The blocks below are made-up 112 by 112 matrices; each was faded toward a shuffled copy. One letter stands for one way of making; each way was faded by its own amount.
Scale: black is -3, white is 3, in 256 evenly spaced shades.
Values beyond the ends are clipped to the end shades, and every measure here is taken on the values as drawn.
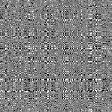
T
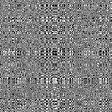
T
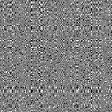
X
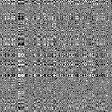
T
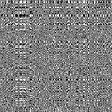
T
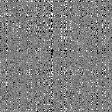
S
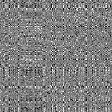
X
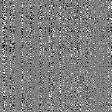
S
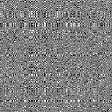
X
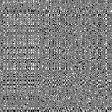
X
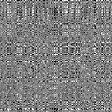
T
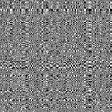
T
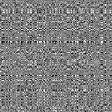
T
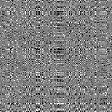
X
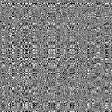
T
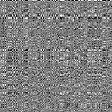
T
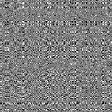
T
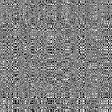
T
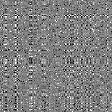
X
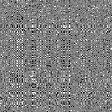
X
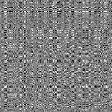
T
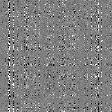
S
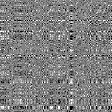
T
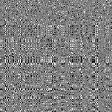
X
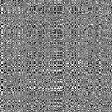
T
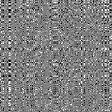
X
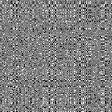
X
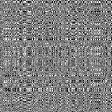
T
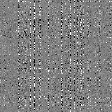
S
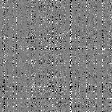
S
